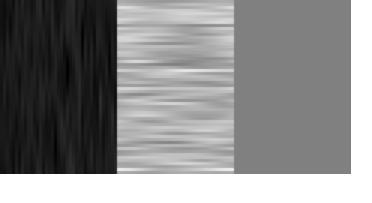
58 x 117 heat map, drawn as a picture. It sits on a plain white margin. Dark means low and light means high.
It is made of 1 by 3 panels. Panel 1,1: very low, streaked downward, faint in contrast. Panel 1,2: high, streaked across. Panel 1,3: middling, flat.
